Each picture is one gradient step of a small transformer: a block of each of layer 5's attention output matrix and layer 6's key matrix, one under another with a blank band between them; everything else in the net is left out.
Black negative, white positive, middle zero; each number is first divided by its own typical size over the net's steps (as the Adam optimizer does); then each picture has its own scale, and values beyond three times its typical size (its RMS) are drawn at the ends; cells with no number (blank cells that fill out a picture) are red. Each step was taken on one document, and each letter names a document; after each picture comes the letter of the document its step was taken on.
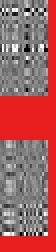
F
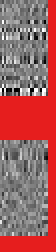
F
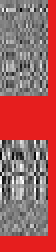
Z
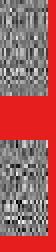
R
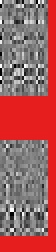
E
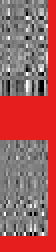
F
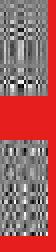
E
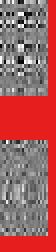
E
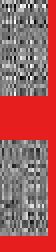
R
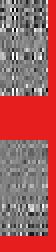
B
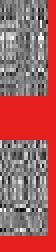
Z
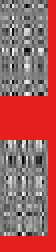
F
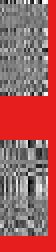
F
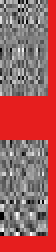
E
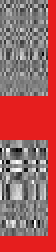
R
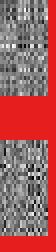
Z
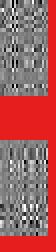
B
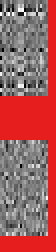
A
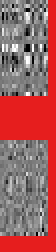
F
